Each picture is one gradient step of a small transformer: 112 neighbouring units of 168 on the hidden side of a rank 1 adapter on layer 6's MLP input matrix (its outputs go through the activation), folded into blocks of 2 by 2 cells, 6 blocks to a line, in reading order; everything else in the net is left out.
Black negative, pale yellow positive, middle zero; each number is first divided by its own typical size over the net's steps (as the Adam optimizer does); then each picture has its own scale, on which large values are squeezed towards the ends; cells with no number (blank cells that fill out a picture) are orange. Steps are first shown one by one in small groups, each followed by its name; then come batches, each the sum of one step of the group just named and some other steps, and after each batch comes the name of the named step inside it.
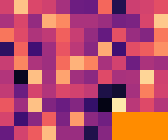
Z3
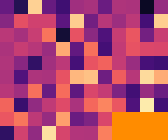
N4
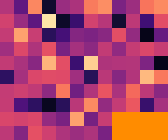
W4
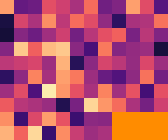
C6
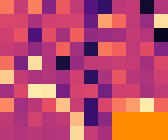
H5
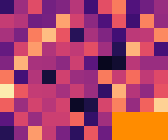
H5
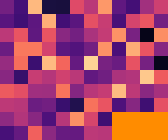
W4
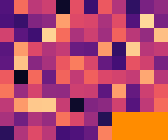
Z3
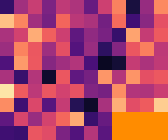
H5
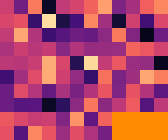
W4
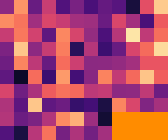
Z3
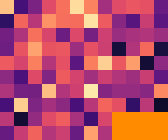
C6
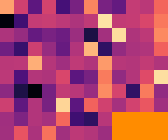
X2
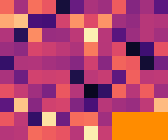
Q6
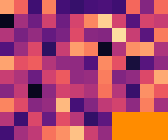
X2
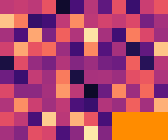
Q6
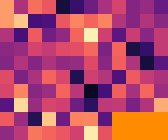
Q6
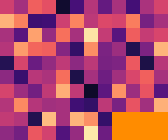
Q6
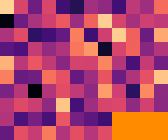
X2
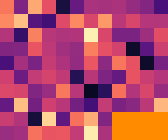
Q6
